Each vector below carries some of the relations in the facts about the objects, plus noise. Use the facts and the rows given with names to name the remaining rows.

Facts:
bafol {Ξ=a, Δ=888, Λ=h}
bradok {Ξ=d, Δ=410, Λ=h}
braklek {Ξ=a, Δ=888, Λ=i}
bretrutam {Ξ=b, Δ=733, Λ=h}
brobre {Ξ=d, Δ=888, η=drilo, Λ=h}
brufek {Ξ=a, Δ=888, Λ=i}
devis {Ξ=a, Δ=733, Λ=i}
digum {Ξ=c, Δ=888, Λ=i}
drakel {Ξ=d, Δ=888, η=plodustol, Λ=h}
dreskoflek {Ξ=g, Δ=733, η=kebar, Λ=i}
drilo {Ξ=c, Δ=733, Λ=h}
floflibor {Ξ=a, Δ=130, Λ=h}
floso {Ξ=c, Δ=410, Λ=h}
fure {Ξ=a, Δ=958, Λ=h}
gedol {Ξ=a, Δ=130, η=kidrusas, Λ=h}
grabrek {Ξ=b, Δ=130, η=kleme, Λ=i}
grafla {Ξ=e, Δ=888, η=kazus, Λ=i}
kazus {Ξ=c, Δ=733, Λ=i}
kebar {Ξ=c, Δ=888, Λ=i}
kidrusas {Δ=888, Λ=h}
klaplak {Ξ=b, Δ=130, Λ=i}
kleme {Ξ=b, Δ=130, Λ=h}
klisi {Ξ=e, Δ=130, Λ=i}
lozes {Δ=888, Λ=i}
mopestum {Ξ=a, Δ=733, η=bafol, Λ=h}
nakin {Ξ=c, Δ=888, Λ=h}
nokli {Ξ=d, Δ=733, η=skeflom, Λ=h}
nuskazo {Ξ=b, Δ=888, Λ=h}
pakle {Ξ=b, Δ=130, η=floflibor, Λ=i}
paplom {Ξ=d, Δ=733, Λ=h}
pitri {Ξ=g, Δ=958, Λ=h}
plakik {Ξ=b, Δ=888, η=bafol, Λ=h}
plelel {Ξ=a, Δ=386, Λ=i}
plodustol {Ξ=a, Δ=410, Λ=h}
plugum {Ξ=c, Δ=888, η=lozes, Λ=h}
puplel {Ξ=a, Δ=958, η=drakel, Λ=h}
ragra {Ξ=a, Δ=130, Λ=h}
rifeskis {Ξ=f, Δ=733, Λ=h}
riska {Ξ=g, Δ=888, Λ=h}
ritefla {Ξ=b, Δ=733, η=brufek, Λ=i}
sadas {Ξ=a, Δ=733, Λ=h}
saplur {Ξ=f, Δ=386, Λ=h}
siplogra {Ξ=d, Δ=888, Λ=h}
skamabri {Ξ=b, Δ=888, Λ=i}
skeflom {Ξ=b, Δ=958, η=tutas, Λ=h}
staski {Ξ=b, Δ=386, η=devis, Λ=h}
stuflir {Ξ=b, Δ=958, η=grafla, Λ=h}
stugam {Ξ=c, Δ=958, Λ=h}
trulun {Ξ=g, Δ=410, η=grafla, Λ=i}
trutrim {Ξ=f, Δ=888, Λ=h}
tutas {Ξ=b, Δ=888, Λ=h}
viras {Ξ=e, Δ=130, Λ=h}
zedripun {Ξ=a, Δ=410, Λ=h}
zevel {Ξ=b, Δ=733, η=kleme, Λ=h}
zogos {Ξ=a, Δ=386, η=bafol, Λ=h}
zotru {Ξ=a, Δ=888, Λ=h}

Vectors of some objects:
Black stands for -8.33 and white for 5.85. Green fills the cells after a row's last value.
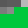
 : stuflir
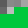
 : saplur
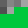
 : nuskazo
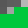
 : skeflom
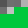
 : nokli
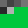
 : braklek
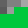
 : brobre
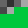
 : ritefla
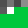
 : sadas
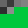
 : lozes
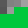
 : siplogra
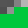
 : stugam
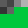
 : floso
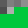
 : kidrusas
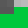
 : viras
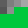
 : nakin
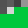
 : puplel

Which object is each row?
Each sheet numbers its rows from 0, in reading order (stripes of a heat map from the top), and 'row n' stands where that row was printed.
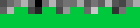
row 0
drilo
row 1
trulun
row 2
kleme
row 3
zevel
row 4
bradok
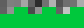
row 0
drakel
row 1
dreskoflek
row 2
paplom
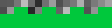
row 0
pitri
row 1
klaplak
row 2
rifeskis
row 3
trutrim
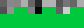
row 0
riska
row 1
grafla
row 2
bretrutam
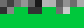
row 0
skamabri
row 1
klisi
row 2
staski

